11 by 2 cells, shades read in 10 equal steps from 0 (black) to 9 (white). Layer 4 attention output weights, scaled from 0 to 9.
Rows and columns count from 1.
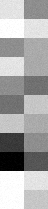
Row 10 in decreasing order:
9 8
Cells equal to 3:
1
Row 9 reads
0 3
